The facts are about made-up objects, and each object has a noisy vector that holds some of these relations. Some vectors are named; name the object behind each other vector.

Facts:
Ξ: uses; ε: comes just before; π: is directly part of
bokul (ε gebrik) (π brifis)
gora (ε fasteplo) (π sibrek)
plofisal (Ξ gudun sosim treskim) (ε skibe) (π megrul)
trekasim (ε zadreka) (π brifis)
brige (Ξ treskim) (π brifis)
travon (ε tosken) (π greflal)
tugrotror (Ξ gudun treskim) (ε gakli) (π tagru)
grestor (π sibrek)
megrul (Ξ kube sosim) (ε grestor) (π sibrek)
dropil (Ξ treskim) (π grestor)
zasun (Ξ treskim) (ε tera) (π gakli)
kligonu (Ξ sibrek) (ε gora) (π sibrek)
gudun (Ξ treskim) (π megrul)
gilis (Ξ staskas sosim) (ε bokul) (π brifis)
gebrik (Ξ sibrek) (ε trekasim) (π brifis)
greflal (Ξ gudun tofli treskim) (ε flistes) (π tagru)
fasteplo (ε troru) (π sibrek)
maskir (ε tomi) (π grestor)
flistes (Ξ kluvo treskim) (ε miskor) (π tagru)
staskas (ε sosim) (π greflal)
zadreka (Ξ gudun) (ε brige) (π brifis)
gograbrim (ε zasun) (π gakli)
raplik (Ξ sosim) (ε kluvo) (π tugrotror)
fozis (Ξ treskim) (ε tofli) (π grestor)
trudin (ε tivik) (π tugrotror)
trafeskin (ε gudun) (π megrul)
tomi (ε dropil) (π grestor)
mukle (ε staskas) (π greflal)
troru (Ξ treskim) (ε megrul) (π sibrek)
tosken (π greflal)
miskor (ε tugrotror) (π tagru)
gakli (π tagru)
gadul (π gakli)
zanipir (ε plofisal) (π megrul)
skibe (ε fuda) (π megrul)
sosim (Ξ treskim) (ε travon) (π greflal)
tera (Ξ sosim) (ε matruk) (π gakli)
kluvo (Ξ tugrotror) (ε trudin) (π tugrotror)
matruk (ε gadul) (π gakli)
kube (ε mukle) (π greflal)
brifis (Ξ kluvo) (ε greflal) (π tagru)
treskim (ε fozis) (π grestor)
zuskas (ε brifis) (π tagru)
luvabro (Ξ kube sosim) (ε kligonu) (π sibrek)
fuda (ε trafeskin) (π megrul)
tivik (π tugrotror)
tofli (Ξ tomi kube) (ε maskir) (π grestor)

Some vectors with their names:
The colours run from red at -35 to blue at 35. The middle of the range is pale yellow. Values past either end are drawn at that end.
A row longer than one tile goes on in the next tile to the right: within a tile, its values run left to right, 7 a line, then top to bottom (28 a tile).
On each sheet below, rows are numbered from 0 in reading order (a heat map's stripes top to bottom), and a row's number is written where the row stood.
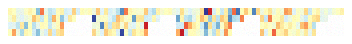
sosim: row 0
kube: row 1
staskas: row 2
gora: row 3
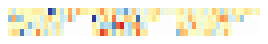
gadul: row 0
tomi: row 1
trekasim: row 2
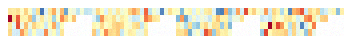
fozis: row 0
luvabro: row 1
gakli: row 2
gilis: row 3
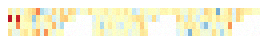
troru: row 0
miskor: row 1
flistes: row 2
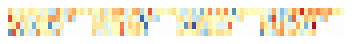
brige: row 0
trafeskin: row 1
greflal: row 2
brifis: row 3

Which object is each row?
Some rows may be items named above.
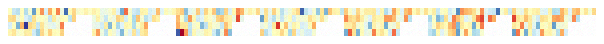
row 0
greflal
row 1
sosim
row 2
zadreka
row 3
gograbrim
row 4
brige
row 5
raplik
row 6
brige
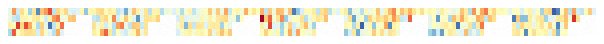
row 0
gilis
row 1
tofli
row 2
tagru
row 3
dropil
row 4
tugrotror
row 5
kluvo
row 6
tera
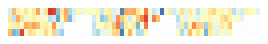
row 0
zanipir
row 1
raplik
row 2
zuskas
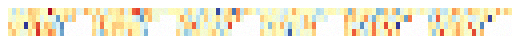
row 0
megrul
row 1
plofisal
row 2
zasun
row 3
mukle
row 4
grestor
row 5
sibrek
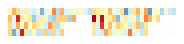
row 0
treskim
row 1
fozis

